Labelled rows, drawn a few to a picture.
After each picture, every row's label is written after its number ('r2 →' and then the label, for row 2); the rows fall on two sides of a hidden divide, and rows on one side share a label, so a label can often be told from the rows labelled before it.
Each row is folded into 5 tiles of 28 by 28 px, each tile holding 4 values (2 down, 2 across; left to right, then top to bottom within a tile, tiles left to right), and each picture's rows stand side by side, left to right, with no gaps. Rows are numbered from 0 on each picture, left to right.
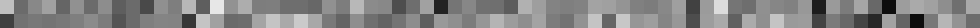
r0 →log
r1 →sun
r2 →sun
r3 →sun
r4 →sun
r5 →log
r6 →log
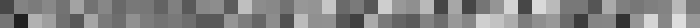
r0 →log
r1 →log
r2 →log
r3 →sun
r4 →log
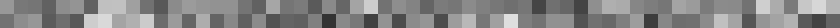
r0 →log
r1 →sun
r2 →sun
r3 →log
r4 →sun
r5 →sun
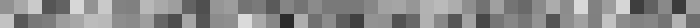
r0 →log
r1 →log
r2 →log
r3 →log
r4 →log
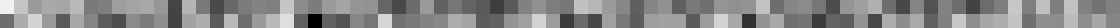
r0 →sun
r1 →log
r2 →log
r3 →log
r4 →log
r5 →sun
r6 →log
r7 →sun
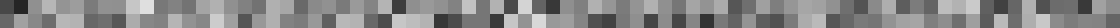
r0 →sun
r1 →sun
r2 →sun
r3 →log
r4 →sun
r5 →log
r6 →sun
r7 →sun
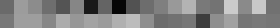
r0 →log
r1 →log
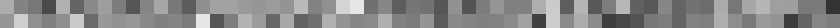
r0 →sun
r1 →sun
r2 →log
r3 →sun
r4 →log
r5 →sun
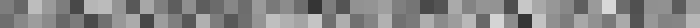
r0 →sun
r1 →sun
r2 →sun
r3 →sun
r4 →sun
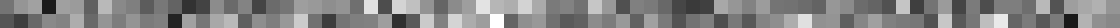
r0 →log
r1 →log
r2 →sun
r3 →sun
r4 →log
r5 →log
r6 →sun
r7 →sun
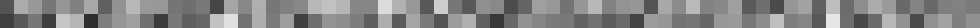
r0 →sun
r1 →log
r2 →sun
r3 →log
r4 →log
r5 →sun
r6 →log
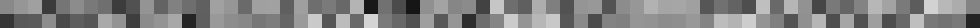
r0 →log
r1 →sun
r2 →log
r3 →log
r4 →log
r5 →sun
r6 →sun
